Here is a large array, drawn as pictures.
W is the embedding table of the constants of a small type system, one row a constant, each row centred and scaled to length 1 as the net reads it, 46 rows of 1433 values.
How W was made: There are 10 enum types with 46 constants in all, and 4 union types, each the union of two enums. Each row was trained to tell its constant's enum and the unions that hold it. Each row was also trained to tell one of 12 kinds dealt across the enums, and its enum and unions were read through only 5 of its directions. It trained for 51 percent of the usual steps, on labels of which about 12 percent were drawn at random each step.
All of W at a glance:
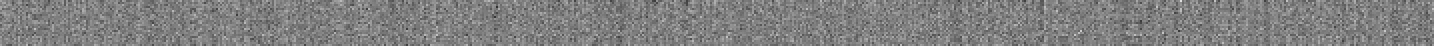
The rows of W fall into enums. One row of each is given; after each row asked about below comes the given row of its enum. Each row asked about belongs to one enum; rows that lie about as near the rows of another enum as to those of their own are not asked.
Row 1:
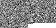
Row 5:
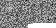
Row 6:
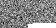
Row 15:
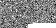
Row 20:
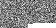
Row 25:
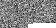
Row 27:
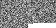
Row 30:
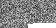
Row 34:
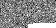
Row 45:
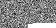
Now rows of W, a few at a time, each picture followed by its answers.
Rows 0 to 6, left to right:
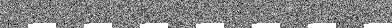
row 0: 25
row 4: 20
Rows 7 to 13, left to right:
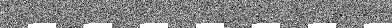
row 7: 1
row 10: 25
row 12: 25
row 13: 45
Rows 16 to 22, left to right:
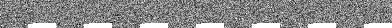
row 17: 45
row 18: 15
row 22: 45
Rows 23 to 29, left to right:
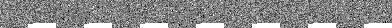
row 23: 20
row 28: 20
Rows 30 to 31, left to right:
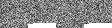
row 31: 5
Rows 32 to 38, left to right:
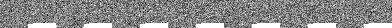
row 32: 45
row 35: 25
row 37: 20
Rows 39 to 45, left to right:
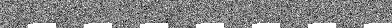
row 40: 6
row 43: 1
